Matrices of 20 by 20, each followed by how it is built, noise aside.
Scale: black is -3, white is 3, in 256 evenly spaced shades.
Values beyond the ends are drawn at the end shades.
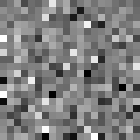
noise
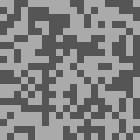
noise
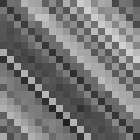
Toeplitz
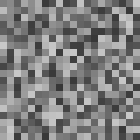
noise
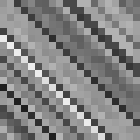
Toeplitz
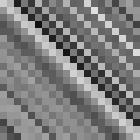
Toeplitz
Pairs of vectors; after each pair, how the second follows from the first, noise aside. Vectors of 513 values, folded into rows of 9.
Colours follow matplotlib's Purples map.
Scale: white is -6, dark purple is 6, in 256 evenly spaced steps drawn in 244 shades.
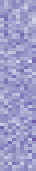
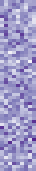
scaled up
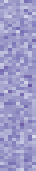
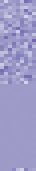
partly zeroed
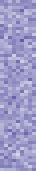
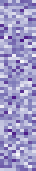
scaled up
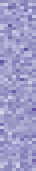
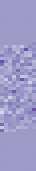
partly zeroed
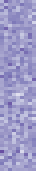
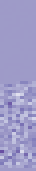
partly zeroed
